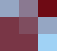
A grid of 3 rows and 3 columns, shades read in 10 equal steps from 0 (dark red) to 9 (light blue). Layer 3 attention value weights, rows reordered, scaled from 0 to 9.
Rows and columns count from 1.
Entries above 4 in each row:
2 1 1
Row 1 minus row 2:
5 2 -7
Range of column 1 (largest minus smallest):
5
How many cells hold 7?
2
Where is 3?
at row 2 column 2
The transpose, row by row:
7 2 2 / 5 3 2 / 0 7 9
